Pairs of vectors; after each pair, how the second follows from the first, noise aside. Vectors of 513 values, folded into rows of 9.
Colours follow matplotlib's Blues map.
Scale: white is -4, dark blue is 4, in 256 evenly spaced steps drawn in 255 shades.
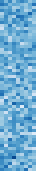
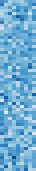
sign-scrambled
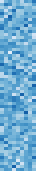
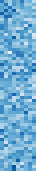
sign-scrambled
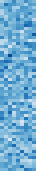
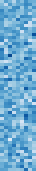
sign-scrambled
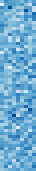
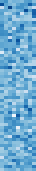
sign-scrambled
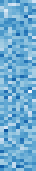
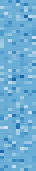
partly zeroed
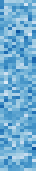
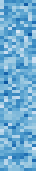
negated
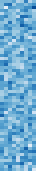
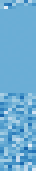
partly zeroed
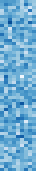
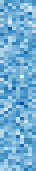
sign-scrambled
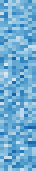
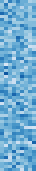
sign-scrambled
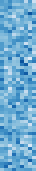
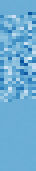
partly zeroed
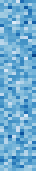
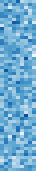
negated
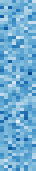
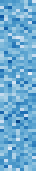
sign-scrambled
